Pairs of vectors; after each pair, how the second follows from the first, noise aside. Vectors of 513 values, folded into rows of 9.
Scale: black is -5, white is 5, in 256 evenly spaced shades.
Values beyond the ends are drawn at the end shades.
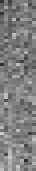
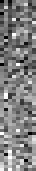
scaled up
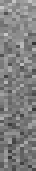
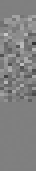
partly zeroed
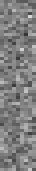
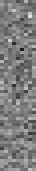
sign-scrambled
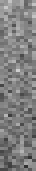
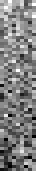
scaled up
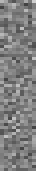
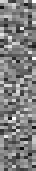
scaled up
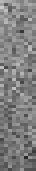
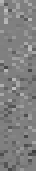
partly zeroed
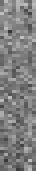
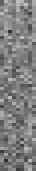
copied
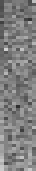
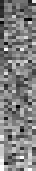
scaled up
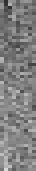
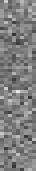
shuffled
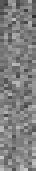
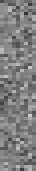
shuffled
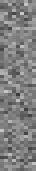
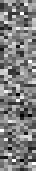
scaled up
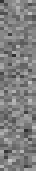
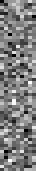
scaled up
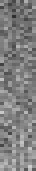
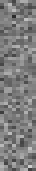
sign-scrambled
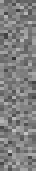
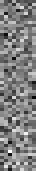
scaled up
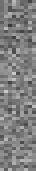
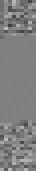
partly zeroed
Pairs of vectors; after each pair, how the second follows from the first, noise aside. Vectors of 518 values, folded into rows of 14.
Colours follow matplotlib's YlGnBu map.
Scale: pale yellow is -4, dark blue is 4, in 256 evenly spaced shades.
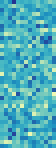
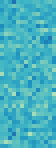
shrunk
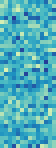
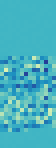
partly zeroed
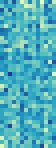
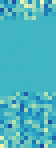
partly zeroed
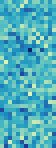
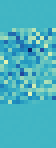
partly zeroed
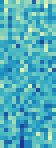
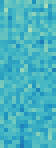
shrunk
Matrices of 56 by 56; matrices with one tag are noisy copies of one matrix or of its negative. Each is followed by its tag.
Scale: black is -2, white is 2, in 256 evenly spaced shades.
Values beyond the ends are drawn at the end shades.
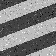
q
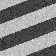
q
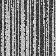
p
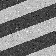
q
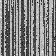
p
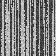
p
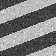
q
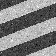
q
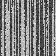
p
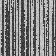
p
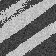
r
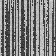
p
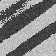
r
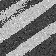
r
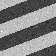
q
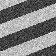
q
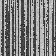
p
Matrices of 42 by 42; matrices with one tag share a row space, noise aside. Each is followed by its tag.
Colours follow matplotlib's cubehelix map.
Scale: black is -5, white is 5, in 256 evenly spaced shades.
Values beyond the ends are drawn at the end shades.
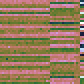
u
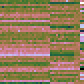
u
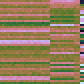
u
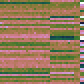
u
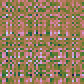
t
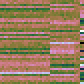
u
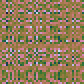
t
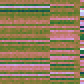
u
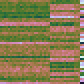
u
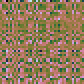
t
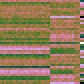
u
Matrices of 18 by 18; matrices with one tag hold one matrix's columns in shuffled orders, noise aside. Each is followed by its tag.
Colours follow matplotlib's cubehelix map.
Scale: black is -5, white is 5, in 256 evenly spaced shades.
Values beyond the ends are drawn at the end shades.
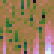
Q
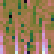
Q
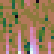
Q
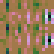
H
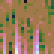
Q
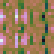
H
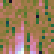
Q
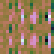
H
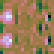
H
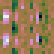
H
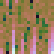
Q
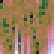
Q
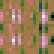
H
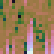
Q
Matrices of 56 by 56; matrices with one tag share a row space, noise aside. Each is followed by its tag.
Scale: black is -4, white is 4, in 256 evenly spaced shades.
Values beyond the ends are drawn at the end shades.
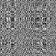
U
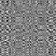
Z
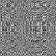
U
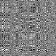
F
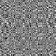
Z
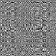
U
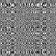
U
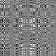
F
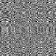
Z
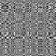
Z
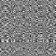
Z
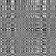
U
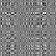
U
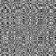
Z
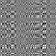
U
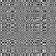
U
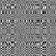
U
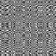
Z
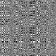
F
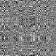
F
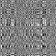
U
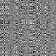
F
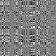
F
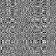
U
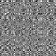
Z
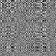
U
